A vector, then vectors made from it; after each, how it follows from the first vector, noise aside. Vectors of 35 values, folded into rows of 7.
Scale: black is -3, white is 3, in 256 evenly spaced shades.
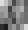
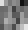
reversed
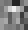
wrapped around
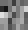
wrapped around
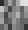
wrapped around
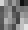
reversed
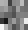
wrapped around
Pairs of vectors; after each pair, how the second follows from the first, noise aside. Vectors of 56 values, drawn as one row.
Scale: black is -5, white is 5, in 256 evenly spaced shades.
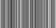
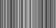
shuffled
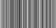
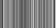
shuffled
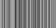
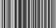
scaled up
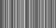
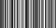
scaled up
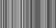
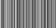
shuffled
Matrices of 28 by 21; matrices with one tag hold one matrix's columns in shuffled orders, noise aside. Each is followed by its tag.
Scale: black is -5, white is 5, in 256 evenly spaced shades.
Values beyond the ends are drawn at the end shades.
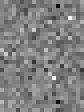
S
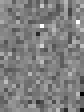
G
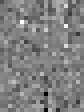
G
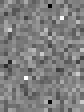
S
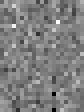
G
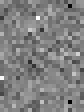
S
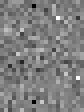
S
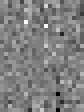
G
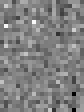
G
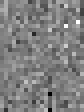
G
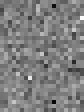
S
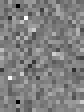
S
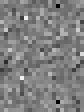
S
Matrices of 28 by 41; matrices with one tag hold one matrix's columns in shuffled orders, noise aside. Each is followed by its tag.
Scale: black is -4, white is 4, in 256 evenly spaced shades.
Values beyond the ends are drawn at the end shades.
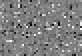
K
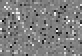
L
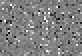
L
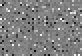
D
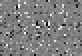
K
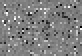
L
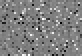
D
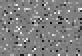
D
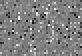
L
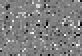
K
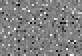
D
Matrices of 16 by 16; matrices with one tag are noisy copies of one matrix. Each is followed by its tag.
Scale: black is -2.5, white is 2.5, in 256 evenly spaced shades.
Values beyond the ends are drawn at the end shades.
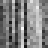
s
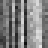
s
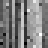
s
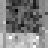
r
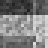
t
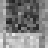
r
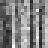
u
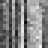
s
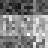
t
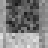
r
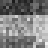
t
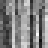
u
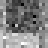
r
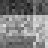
t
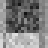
r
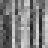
u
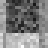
r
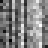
s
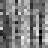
u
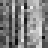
s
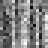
u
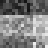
t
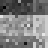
t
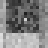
r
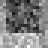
r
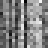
s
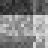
t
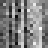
s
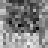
r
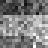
t
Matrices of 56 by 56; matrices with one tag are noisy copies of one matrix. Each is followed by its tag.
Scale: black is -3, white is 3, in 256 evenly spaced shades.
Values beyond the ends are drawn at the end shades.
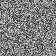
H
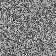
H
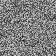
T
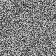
T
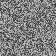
H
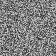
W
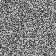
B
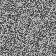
W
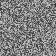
H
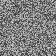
T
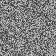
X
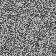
W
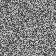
B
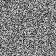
B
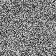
T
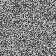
T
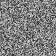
H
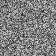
B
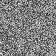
X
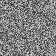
X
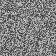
W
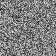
H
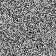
H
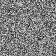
W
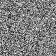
W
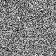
B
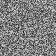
B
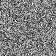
H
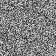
X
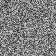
B
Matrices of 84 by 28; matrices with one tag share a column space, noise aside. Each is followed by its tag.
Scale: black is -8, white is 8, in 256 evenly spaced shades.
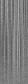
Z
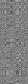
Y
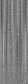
Z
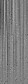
Z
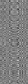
Y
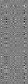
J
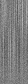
Z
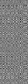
J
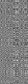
Y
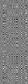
J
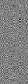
J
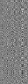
Y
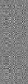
J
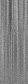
Z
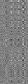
Y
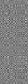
J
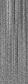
Z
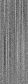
Z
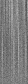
Z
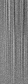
Z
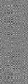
J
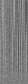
Z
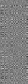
J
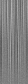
Z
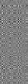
J
